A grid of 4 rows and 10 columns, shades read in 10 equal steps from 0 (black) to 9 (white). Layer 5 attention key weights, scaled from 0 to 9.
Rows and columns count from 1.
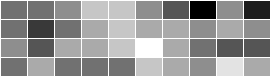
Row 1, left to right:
4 4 5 7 7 5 3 0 5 1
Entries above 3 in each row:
7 9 7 10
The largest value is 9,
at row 3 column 6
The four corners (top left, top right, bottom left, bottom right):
4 1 4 6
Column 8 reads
0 5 4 5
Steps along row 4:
up down same same up down down up down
